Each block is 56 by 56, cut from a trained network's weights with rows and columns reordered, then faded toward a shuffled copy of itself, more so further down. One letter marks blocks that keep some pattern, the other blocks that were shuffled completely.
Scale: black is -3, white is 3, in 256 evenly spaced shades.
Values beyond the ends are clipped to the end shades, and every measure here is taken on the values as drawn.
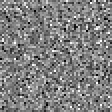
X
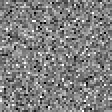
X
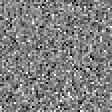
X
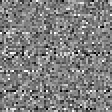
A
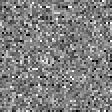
A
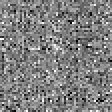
A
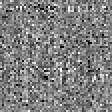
A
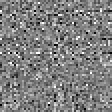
A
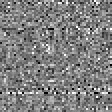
A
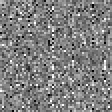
A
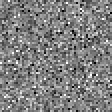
X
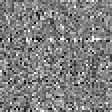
A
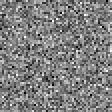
X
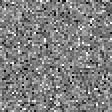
X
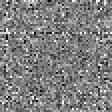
A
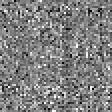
A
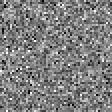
X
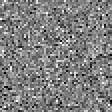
X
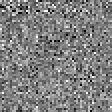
A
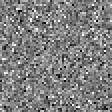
X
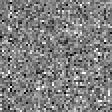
A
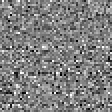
A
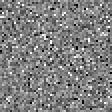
X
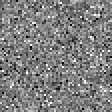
X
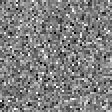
X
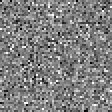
X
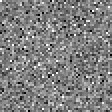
X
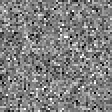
X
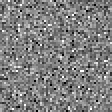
X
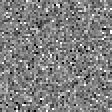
X
